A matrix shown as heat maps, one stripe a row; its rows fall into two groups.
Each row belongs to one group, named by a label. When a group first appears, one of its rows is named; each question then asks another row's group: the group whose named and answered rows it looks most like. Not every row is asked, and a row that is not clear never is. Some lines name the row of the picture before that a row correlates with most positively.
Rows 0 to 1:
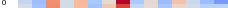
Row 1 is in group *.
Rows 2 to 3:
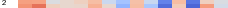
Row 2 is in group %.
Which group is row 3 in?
%
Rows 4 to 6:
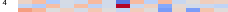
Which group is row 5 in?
*
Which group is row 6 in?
%
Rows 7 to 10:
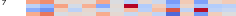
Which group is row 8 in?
*
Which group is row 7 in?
%
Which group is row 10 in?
%
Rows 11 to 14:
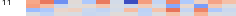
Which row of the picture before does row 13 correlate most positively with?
9
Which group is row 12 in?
%
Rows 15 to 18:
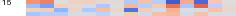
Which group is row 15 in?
%
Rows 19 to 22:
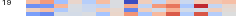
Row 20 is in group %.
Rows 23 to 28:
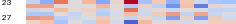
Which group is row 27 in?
%
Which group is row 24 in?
%
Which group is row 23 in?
*
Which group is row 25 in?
*
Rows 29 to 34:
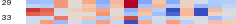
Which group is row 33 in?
*
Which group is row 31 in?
%
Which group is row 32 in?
%
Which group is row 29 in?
*
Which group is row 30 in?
*
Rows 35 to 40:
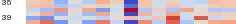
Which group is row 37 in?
*
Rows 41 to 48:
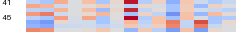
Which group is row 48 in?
%
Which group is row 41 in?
*
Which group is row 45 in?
*
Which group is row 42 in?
%
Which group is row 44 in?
%
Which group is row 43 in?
*
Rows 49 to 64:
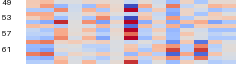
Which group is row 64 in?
*
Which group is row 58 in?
*
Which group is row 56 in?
*
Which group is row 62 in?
%
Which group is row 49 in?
%
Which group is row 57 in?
*
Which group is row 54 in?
*
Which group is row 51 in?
*
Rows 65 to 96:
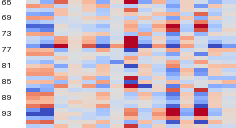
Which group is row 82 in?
%
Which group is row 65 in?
*
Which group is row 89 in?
%
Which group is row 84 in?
*
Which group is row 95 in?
%
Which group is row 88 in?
%
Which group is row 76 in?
*
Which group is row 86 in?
*
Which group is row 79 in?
*
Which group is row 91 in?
%
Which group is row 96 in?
*
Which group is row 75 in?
*
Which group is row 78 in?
%
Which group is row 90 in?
%
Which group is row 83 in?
%
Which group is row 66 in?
%
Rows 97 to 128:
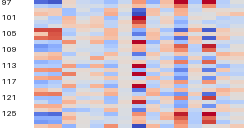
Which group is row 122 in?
*
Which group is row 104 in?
%
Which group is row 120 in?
%
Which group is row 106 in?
%
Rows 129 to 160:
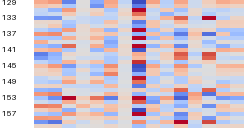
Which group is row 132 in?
*
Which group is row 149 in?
*
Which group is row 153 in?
*
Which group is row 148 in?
*
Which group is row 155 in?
%
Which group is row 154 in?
*
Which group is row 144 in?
*
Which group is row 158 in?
%
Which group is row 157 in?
*
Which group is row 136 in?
*
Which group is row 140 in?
*
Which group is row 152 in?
%
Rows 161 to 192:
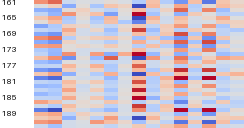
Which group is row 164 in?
*
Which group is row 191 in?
%
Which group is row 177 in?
*
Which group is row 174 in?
*
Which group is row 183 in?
*
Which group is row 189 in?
%
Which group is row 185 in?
*
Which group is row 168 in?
*
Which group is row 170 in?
%
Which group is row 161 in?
%
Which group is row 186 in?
%
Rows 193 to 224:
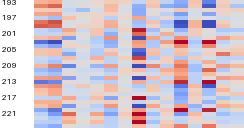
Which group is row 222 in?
*
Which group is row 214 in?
%
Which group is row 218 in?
%
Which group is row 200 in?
*
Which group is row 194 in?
%
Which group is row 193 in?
%
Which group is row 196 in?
%
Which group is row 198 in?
%
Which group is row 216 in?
%
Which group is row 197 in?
*
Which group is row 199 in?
%
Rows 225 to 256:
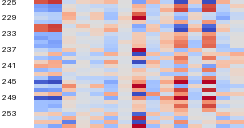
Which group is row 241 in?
%
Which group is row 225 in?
%
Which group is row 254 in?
*
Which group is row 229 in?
*
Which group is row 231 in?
%
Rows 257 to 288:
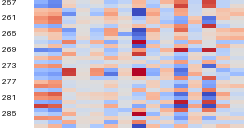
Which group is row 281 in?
%
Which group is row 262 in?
%
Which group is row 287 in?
*
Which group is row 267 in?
*
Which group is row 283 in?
%
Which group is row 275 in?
*
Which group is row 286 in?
%
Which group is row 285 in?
*
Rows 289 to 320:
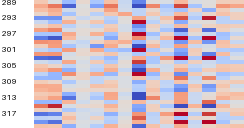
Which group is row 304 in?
*
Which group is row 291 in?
%
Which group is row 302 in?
%
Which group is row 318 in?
*
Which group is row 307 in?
*
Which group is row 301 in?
*
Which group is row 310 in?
%
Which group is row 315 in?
%
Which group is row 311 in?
%
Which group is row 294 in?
*
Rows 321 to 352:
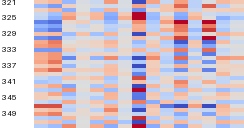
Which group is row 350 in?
*
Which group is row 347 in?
%
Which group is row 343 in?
*
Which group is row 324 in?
*
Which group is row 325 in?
*
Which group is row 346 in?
*
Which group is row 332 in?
%
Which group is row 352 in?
*
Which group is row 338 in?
%
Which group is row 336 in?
%
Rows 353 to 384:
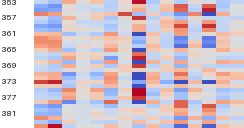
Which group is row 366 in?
*
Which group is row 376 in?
*
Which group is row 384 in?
%
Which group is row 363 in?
%
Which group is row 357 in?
*
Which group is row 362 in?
%
